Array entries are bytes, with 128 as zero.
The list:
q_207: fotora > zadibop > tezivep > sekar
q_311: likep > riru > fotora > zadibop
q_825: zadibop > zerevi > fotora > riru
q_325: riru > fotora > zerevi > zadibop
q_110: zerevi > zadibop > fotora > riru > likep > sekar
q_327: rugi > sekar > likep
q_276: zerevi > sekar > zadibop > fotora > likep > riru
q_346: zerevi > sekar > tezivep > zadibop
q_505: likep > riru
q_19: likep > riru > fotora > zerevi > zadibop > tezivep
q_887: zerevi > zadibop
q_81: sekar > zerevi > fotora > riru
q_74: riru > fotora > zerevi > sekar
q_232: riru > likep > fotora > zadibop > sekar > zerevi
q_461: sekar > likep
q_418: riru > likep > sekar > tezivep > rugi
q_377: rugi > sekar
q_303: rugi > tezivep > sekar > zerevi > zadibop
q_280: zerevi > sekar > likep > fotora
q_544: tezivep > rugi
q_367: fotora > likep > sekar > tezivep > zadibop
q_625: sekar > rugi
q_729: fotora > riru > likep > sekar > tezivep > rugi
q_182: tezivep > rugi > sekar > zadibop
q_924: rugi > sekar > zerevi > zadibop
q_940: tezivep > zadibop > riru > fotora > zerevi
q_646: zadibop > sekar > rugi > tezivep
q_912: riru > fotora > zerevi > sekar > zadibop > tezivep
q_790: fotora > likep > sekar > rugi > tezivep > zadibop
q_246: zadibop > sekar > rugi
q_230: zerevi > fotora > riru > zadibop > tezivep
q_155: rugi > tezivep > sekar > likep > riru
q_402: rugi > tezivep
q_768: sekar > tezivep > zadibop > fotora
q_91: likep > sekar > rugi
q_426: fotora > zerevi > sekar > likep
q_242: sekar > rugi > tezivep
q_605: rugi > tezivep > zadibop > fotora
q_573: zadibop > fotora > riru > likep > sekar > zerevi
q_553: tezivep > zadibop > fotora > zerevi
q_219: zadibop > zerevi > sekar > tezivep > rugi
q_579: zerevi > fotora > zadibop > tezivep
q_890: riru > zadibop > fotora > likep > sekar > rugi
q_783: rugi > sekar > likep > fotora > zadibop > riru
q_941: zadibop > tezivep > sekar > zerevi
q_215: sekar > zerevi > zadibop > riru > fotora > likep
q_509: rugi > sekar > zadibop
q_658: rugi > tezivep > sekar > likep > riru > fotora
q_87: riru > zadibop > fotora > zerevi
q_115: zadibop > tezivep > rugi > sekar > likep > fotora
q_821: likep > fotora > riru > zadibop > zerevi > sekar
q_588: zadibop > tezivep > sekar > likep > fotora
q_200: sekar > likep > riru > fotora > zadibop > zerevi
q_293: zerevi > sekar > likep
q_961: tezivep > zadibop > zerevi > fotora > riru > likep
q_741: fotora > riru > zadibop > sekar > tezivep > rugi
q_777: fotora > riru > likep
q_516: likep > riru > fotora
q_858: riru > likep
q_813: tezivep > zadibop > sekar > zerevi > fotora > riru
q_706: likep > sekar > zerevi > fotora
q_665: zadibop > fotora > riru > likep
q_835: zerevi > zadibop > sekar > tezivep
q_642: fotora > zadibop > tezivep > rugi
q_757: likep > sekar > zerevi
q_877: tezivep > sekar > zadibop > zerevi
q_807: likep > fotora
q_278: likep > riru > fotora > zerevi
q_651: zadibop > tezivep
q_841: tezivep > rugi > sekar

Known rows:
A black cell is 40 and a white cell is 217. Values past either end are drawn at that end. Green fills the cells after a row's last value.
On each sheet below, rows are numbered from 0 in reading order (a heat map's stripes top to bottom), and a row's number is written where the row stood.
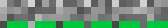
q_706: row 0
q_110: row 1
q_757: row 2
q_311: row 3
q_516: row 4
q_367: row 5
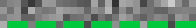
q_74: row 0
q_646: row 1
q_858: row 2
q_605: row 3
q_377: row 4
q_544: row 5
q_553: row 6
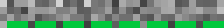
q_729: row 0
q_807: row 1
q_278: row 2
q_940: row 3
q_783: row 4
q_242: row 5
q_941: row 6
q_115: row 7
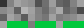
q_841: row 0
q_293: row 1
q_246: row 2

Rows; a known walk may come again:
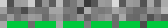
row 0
q_729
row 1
q_777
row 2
q_91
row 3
q_646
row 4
q_367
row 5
q_605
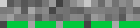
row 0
q_278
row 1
q_418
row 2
q_544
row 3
q_553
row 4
q_625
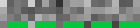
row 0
q_426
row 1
q_110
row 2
q_402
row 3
q_807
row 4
q_941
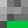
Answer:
q_706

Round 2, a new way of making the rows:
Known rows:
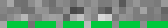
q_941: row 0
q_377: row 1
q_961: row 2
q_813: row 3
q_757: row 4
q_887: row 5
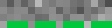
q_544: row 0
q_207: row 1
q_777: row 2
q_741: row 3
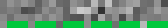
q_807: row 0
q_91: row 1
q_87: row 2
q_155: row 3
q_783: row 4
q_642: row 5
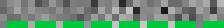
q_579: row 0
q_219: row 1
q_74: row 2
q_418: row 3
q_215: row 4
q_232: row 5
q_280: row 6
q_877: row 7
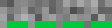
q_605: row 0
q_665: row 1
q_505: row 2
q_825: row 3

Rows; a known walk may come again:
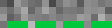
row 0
q_553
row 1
q_642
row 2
q_651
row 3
q_81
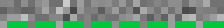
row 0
q_246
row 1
q_579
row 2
q_658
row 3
q_278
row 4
q_835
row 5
q_461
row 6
q_961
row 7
q_941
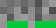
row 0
q_665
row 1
q_110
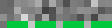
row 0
q_768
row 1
q_821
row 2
q_74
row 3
q_588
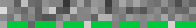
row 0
q_303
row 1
q_87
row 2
q_890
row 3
q_115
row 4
q_505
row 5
q_625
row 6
q_912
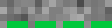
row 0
q_325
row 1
q_706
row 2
q_841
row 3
q_887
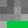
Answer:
q_729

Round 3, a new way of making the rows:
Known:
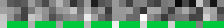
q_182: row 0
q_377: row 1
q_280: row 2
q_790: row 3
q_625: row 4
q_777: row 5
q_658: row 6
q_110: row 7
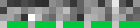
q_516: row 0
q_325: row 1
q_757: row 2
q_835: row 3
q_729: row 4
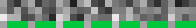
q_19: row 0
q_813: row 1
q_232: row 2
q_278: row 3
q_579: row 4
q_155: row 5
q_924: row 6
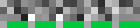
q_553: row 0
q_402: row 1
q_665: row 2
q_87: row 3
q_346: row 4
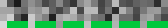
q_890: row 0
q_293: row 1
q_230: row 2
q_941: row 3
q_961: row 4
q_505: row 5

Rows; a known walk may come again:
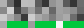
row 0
q_87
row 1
q_912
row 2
q_91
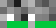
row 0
q_821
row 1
q_242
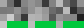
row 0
q_642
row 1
q_835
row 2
q_553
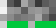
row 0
q_418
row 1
q_81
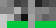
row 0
q_426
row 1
q_303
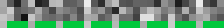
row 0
q_573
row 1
q_311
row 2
q_877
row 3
q_729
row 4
q_961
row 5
q_74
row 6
q_783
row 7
q_741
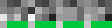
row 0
q_651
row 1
q_665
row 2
q_544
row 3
q_293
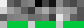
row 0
q_219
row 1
q_658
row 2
q_509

